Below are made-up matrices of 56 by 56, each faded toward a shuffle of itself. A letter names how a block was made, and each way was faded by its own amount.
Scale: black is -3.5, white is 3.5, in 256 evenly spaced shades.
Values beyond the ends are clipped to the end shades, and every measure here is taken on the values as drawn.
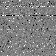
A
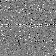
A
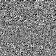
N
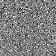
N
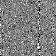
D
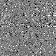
A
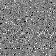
A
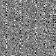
D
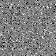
A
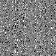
D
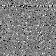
A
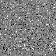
A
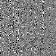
D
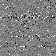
A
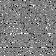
A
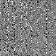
D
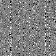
D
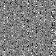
D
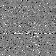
A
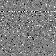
A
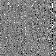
D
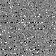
A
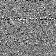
N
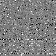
A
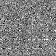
N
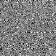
N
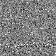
N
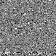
N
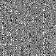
D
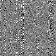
D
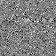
A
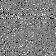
A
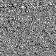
N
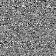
N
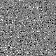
A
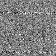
N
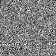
N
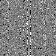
D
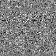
N
